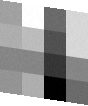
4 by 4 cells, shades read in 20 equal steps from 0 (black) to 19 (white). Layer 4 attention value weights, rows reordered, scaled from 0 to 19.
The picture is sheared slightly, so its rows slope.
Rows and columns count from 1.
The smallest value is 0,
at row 4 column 3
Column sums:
46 56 18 50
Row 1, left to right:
12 19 8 16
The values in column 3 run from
0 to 8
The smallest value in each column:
10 10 0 8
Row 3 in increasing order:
4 10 10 10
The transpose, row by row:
12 13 10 11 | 19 14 10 13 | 8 6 4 0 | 16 16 10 8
